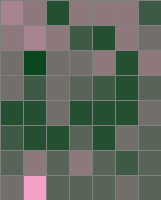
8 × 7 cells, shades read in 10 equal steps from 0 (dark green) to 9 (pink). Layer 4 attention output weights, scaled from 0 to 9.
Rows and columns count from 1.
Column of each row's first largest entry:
1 2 5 1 3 6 2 2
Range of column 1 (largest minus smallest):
5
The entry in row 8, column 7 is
3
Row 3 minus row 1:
-2 -5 3 -1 0 -4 3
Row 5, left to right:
1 1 4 1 1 1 4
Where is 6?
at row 1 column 1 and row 2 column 2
